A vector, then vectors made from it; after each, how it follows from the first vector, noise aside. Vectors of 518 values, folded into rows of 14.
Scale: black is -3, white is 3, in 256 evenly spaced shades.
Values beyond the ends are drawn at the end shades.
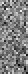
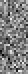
wrapped around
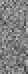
shrunk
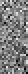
copied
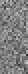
shrunk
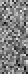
copied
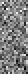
copied
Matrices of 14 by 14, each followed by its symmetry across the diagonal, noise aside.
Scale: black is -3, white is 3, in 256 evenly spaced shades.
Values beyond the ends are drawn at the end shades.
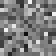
neither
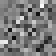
symmetric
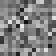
antisymmetric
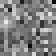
neither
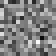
antisymmetric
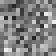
neither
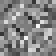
symmetric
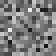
symmetric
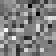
antisymmetric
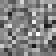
neither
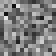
symmetric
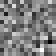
antisymmetric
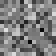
symmetric
